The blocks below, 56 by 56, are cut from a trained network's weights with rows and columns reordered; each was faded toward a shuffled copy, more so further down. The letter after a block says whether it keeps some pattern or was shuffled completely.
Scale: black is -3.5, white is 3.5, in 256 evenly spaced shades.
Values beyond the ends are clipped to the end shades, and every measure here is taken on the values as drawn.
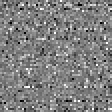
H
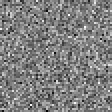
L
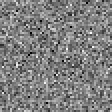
L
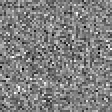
L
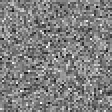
L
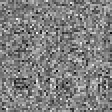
H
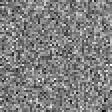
L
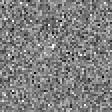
L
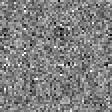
H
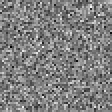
L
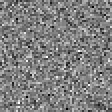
L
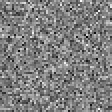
L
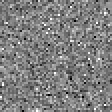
L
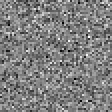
L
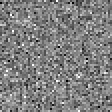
L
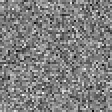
L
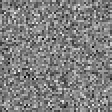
L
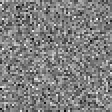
L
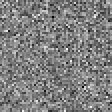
H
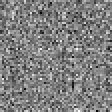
H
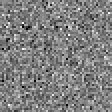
H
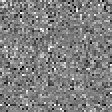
H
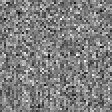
H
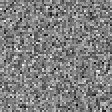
L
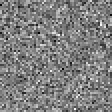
L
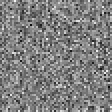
H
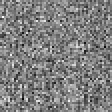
H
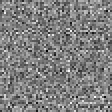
H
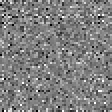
H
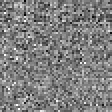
H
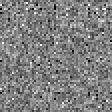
H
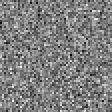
L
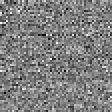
H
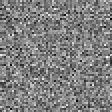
H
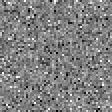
L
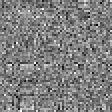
H
